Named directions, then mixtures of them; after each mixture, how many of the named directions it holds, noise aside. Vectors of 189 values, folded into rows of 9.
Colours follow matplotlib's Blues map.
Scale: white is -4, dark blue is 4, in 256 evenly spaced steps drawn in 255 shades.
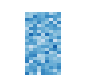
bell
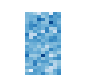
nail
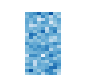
one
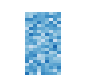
one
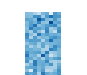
two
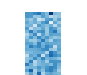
two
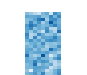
one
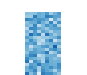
one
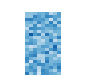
one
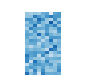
two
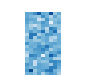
one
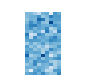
one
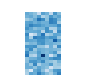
two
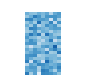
one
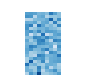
one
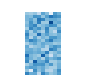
two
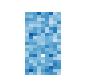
two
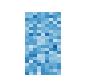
one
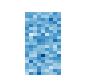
two
